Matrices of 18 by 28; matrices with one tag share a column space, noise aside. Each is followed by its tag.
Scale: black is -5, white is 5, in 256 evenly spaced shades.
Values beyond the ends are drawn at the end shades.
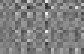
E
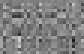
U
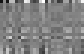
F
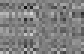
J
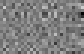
J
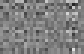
E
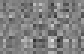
U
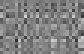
U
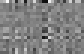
F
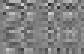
E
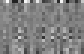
F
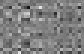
J
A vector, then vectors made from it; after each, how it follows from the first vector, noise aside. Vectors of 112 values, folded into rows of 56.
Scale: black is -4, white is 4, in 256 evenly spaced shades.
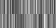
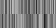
negated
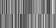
wrapped around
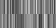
copied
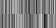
negated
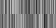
negated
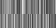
wrapped around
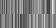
wrapped around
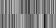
negated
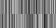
negated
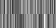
copied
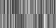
copied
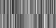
copied
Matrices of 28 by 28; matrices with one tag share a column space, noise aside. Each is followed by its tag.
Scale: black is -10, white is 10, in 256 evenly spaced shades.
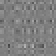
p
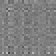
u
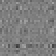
p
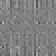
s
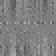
s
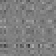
p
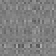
p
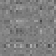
p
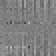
s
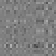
p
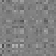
p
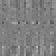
s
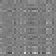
u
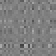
p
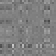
p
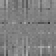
s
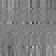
s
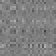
p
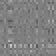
p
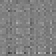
u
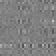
p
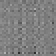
u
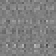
p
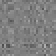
p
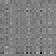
u
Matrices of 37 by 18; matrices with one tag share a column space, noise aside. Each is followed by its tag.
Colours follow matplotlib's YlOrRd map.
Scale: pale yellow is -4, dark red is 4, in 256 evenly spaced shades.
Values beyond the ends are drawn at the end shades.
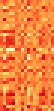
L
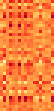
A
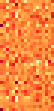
A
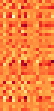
A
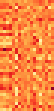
L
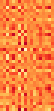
L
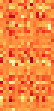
A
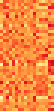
A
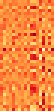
L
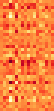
A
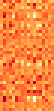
A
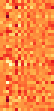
A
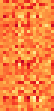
A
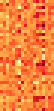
A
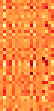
A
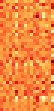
A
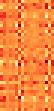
A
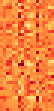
A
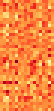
A
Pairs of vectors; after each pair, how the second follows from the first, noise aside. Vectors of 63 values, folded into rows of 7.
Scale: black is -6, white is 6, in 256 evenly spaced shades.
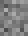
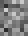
scaled up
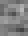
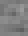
shrunk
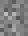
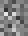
scaled up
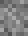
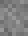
shrunk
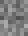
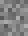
sign-scrambled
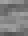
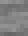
shrunk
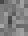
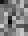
scaled up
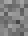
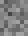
reversed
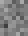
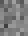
sign-scrambled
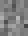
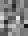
scaled up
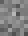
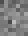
reversed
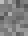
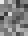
scaled up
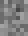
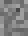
sign-scrambled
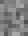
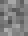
reversed
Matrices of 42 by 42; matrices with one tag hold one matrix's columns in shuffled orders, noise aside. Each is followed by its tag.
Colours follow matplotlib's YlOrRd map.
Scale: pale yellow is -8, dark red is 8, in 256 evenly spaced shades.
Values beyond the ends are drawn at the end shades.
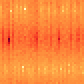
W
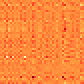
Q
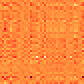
Q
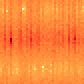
W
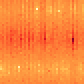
W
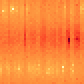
W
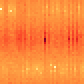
W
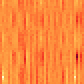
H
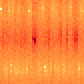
W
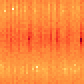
W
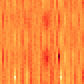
H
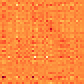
Q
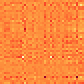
Q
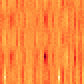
H
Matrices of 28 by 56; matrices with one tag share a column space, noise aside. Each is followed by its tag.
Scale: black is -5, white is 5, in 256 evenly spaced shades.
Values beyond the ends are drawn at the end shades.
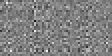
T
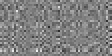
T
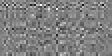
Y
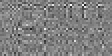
Y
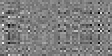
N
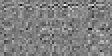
Y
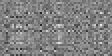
N
